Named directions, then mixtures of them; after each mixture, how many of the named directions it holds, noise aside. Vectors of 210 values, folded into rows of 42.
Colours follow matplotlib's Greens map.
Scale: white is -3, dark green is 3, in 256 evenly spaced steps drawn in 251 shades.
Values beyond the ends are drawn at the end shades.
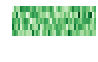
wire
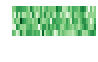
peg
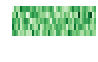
one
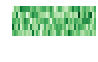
one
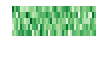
one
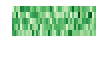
one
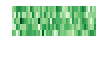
one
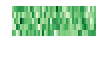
one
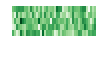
one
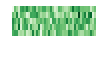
one
